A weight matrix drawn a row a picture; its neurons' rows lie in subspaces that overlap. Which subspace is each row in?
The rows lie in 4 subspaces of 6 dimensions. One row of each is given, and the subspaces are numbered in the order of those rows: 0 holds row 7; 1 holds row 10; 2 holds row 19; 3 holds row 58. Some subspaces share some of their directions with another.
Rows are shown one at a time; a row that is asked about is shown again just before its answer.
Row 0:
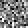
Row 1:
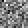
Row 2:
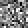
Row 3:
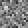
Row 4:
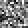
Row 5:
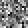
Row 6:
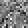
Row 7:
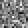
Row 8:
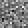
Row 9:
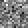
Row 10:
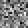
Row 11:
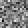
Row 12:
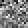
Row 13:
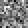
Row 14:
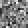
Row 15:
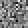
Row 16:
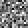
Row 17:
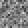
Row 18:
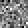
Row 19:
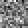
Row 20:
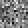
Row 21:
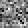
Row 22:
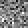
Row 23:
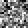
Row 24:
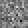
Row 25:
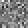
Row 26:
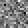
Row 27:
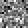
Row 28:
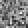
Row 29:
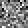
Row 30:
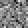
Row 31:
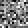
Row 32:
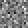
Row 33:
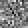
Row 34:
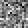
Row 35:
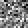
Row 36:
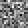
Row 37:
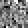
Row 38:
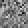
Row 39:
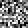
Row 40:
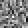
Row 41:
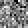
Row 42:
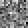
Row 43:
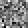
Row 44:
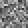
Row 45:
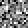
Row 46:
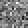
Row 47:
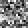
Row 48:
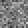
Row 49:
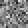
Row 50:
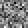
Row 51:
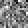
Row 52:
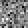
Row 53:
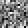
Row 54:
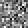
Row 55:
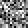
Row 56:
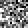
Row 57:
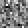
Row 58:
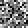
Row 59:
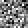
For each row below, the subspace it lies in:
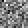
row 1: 2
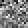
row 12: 1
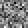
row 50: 0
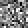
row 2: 0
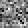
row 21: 0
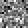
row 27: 2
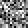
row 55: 0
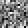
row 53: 1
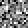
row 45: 0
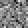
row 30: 0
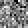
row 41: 3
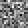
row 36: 1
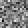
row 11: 3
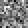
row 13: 2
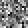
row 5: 3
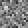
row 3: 0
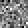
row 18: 1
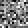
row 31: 1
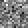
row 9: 2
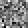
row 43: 3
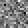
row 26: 1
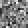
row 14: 0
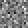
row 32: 1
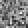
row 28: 0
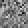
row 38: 1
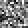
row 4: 2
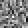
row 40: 0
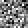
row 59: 2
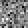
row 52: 1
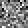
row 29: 0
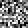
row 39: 0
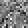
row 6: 1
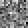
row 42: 1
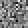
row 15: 0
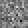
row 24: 3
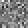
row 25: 1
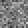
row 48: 1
